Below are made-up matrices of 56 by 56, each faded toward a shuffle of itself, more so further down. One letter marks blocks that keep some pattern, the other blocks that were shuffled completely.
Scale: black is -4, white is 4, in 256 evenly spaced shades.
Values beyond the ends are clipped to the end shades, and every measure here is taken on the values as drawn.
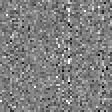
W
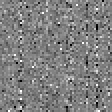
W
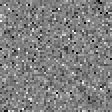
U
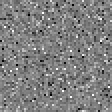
U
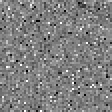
U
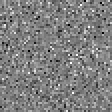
U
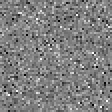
U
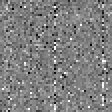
W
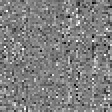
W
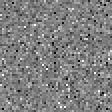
U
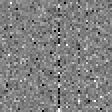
W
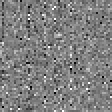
W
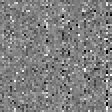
W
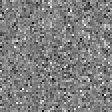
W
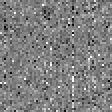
W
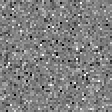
U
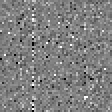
W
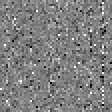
W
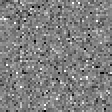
U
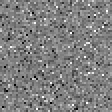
U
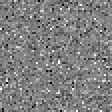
U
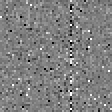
W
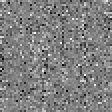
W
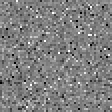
U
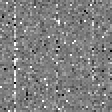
W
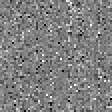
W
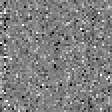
W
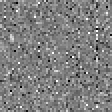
W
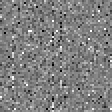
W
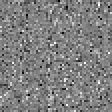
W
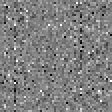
W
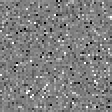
U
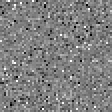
U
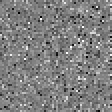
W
